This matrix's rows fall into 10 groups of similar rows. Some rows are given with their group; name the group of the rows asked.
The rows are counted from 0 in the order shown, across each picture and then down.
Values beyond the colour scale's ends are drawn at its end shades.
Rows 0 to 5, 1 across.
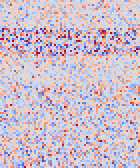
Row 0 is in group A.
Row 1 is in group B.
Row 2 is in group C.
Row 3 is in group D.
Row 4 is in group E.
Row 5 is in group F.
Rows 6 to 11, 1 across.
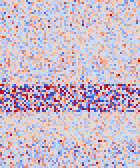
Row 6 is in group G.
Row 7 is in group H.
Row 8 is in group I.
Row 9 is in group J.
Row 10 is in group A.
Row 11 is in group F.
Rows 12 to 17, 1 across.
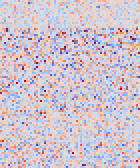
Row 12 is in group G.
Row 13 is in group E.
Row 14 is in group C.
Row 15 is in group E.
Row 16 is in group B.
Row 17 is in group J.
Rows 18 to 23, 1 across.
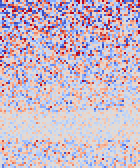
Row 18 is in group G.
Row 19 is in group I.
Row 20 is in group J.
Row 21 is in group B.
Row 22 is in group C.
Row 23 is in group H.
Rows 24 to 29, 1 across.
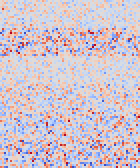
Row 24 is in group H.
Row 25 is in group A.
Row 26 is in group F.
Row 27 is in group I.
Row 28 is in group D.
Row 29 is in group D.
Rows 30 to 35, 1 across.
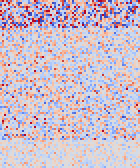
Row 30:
F
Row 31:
B
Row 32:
H
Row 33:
J
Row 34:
H
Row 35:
H
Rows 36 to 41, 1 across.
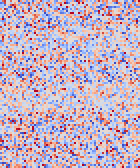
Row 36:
G
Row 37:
H
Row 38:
H
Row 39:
C
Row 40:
I
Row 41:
J
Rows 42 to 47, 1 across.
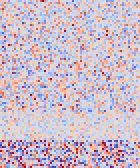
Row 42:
H
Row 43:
G
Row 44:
B
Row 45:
H
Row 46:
G
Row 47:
B
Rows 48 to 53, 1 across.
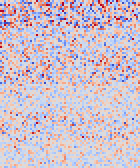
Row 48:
I
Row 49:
F
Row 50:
A
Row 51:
D
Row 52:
C
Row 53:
D
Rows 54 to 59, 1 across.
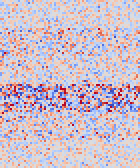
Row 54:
G
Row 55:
I
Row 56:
J
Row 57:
D
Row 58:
J
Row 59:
B
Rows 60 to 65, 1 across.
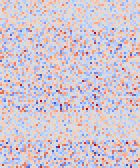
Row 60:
H
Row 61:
E
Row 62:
J
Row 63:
E
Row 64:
B
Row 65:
E
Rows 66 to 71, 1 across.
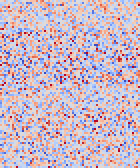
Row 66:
I
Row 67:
J
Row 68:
E
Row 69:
J
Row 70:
A
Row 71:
G
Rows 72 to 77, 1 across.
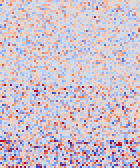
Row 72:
A
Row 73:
F
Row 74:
H
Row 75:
C
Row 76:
A
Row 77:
E
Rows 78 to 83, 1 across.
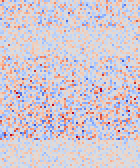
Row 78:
J
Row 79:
G
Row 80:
H
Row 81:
D
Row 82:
I
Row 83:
G
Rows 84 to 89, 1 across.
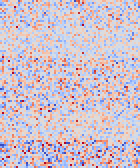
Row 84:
G
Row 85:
F
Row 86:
B
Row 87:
G
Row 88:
B
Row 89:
G
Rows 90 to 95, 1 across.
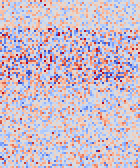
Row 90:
B
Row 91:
E
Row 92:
B
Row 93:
H
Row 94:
I
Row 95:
G
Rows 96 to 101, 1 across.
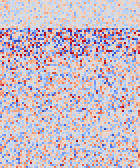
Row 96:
E
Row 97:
E
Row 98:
B
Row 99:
J
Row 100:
F
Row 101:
E
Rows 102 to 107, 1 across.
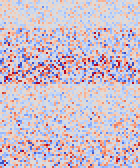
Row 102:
F
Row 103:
F
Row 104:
A
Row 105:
H
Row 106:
D
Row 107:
I
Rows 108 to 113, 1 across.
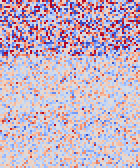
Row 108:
C
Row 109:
I
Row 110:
E
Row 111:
C
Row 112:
H
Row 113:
E
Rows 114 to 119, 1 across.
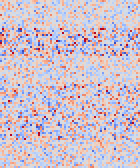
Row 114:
F
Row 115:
F
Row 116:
I
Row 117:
G
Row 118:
F
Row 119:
I
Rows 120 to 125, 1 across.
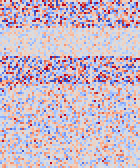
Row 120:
C
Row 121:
A
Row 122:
E
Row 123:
A
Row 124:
G
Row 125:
B
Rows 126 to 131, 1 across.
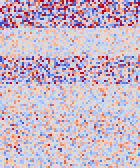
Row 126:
I
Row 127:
J
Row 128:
G
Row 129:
I
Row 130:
B
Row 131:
D
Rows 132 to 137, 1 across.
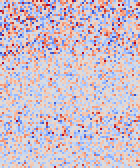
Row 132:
I
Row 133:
A
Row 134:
B
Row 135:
E
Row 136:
D
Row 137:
E
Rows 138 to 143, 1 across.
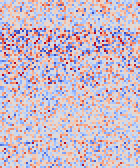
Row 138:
I
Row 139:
B
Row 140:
G
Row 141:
G
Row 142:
B
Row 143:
G
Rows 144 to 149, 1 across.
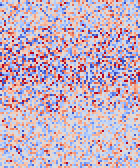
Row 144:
G
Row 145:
A
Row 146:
H
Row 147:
A
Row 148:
H
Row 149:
D
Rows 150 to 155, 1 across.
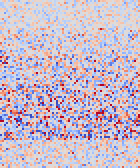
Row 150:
G
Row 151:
F
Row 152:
E
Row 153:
F
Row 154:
D
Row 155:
J
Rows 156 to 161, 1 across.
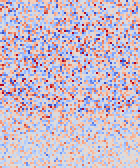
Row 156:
E
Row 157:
G
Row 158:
H
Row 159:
J
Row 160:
I
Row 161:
G
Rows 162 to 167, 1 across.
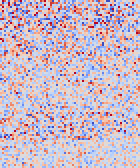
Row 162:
B
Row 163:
I
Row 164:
I
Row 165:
D
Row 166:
I
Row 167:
H
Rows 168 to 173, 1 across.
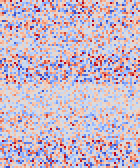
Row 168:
C
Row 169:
C
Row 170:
D
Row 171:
F
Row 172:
J
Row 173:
D
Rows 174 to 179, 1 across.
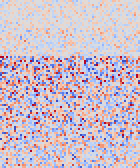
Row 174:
A
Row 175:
I
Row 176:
J
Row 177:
C
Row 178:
C
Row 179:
H
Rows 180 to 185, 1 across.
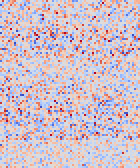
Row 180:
A
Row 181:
C
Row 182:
A
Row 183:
B
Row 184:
E
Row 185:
J
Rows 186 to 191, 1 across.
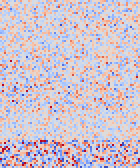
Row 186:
E
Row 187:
G
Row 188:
G
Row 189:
B
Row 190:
E
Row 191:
H
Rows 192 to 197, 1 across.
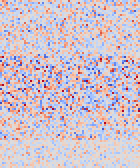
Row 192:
E
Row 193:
I
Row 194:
J
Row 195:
J
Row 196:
I
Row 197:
F
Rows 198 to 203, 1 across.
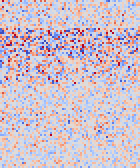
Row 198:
B
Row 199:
G
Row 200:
A
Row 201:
H
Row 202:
B
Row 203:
H
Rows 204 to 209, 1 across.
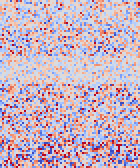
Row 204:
D
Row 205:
B
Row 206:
A
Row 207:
A
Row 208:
B
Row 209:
A
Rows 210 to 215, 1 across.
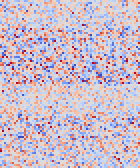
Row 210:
J
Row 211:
H
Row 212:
J
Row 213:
B
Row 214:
F
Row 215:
I
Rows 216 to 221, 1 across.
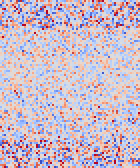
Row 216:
D
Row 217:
H
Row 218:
I
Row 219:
D
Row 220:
F
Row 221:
B
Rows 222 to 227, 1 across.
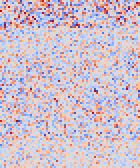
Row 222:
I
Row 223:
E
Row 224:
F
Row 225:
J
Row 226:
D
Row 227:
A
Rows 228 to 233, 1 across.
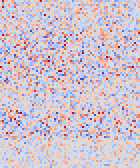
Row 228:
B
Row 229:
I
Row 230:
I
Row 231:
C
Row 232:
D
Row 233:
D
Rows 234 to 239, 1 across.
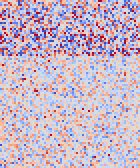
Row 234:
F
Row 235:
C
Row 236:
H
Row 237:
C
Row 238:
B
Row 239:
A
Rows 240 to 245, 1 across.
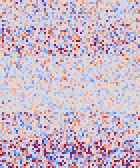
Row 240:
C
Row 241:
B
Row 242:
D
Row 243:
G
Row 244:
B
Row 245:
C
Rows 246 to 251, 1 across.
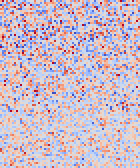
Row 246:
J
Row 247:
H
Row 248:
I
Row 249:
C
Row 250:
I
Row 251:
I
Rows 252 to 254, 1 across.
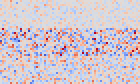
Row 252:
C
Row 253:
E
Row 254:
C
